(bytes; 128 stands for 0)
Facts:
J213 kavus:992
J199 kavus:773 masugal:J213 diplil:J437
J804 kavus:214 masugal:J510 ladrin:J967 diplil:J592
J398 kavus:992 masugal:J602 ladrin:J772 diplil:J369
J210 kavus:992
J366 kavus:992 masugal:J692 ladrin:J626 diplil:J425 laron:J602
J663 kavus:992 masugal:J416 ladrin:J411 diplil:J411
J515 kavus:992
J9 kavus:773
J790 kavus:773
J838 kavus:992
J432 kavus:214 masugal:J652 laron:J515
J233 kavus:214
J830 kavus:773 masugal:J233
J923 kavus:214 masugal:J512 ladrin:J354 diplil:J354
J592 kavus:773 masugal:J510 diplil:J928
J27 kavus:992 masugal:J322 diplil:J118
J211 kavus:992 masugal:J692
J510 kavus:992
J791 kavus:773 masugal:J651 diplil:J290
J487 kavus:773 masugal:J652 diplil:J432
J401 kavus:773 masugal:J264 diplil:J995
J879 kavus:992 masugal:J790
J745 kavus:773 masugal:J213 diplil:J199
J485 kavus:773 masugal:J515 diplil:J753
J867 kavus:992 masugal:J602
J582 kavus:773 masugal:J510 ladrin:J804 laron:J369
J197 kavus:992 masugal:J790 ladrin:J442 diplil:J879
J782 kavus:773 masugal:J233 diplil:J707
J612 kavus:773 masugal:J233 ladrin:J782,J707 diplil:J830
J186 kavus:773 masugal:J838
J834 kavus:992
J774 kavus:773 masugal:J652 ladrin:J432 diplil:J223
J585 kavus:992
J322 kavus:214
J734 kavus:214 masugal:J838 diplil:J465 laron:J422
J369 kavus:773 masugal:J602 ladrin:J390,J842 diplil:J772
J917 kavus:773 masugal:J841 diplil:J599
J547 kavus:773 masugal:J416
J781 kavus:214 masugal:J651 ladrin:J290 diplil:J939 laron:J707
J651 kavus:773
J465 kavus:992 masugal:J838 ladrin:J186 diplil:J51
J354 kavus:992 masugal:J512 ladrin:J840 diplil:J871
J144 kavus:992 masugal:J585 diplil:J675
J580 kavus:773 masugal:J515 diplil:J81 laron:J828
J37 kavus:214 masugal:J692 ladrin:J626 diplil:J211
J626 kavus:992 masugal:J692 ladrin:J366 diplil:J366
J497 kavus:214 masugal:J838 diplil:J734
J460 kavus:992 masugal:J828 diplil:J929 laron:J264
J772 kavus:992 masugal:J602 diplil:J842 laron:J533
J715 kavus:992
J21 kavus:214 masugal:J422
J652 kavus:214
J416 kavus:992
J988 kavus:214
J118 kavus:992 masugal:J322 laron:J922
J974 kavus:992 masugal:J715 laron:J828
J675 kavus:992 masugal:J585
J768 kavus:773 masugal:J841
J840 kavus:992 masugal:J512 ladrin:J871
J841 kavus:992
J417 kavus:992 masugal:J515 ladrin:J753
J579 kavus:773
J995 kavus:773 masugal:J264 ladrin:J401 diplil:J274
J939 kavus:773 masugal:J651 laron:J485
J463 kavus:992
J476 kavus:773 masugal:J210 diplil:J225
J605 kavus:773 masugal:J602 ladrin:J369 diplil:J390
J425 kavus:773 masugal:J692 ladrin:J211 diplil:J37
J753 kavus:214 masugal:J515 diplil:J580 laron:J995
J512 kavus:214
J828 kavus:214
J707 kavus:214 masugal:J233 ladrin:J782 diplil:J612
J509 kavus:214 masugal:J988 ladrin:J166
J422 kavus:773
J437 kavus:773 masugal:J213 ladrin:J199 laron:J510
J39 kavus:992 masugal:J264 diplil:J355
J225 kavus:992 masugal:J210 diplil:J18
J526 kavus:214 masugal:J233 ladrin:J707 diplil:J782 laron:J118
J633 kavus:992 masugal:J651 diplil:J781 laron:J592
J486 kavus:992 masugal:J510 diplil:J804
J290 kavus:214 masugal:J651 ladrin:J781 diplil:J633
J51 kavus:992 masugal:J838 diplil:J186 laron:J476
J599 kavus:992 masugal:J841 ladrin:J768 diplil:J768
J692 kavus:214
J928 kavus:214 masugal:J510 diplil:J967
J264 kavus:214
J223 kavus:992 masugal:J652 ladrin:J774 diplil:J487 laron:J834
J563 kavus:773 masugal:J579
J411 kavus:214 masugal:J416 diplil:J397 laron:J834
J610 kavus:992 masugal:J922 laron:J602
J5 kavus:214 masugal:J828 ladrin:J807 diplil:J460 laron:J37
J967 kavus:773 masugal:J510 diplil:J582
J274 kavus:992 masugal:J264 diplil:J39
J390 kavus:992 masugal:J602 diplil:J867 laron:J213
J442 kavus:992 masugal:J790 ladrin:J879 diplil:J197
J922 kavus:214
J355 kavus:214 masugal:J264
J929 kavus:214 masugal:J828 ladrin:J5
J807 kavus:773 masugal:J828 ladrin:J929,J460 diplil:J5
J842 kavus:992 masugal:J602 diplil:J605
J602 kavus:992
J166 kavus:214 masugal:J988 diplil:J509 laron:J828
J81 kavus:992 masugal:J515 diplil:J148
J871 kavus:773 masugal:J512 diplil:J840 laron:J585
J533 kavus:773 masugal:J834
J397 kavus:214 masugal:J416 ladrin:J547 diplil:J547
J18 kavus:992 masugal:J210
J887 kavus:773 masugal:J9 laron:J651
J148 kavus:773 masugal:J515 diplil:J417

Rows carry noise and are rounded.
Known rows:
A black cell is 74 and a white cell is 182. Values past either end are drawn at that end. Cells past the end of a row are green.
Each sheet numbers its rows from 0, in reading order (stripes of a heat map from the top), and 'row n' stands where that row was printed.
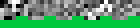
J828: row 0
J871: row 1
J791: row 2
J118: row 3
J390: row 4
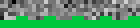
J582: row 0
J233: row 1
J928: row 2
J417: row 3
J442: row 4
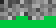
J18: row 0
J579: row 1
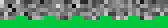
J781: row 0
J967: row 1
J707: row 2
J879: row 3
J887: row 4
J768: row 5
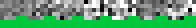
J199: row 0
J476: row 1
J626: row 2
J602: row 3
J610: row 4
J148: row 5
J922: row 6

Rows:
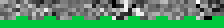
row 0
J772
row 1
J929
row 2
J487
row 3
J355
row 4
J974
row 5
J510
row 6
J81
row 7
J411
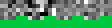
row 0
J509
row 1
J580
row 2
J39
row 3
J734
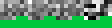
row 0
J774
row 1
J923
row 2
J369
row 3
J166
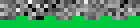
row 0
J37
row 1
J223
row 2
J867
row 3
J804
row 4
J432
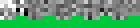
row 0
J366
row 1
J842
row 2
J633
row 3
J486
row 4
J274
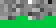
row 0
J21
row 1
J753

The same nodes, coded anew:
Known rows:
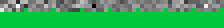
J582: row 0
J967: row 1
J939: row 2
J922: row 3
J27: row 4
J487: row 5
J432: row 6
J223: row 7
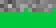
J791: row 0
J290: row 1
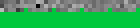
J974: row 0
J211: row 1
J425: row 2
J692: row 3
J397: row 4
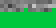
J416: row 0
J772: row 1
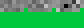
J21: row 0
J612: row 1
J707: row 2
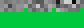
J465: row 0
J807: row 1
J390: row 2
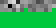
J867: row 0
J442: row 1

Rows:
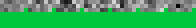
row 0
J398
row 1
J476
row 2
J485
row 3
J610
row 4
J533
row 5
J995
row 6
J602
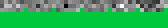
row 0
J633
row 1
J840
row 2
J515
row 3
J497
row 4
J871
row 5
J437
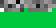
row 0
J781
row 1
J264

